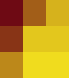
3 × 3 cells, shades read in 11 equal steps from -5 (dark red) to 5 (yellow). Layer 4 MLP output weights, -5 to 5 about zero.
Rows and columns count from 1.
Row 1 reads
-5 -1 3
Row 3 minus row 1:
6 6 2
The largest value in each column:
1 5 5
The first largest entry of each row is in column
3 2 2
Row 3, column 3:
5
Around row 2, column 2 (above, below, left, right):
-1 5 -3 4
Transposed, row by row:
-5 -3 1 | -1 4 5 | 3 4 5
